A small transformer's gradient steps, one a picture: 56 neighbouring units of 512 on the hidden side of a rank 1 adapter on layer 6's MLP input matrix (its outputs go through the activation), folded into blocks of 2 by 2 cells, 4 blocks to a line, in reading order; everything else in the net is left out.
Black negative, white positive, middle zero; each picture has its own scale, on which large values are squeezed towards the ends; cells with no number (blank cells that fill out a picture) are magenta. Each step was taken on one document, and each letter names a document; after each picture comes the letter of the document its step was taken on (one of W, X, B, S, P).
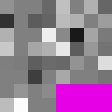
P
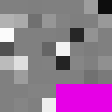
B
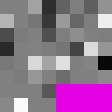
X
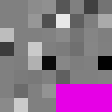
X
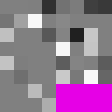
B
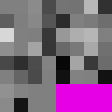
P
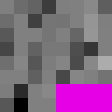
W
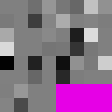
W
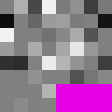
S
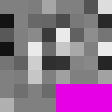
P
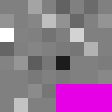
X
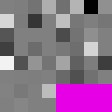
S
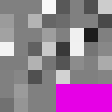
P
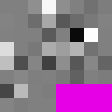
S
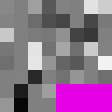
W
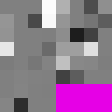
W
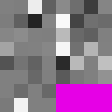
W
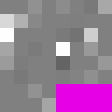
B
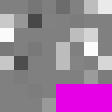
B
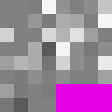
P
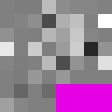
X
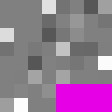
X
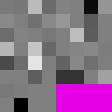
W
